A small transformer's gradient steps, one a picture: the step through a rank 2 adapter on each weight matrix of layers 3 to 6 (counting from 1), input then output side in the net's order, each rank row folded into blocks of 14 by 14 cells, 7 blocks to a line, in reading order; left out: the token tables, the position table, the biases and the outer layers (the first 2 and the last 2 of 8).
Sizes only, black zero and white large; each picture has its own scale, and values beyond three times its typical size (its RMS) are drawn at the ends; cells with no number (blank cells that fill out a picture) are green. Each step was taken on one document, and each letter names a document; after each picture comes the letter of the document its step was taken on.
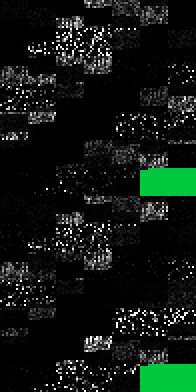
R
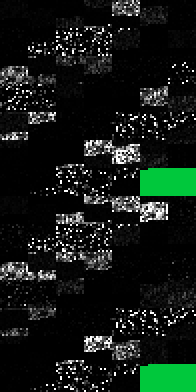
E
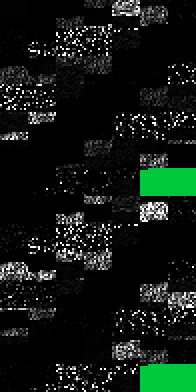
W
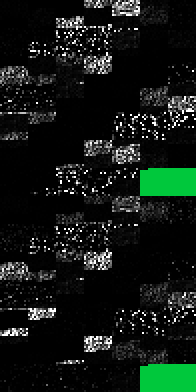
W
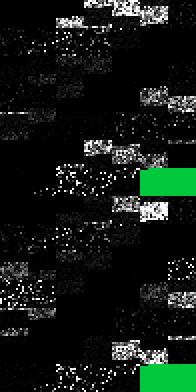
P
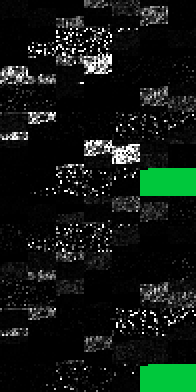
E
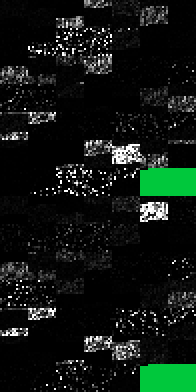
E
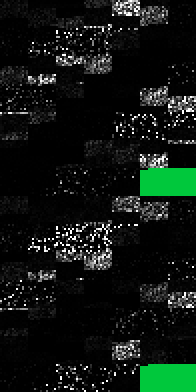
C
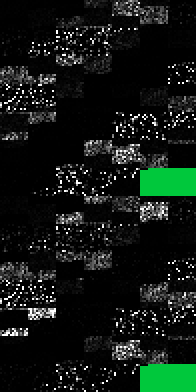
C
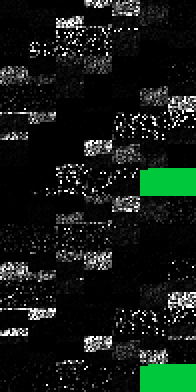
W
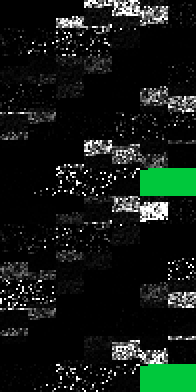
P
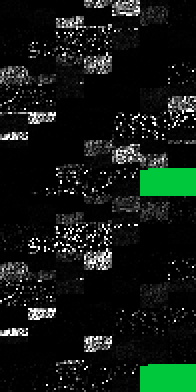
W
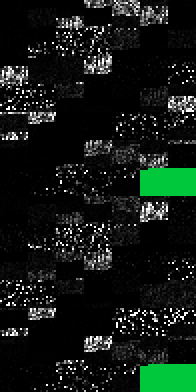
R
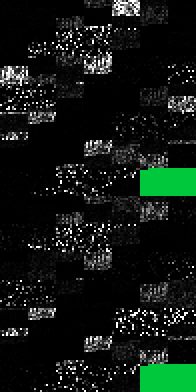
R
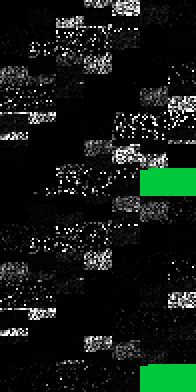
W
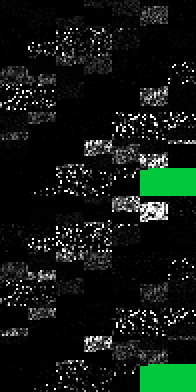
E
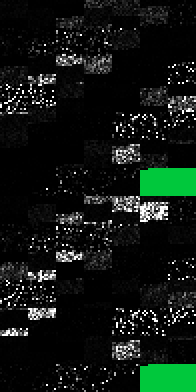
C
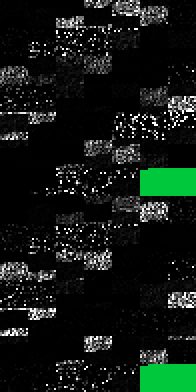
W
